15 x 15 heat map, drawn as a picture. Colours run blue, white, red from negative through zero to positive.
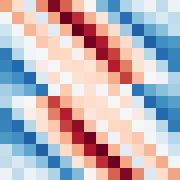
A half turn leaves it unchanged. Streaks slant down to the right. There is no overall slope. On average the colour sits 50% of the way up the scale.
